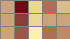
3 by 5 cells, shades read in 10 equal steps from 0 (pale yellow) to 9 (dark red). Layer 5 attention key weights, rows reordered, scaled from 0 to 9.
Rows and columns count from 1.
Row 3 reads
3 6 0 5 4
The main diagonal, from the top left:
3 7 0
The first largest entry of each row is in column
2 2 2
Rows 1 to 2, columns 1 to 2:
3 9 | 3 7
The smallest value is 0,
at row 3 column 3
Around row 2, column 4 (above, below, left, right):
5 5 1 3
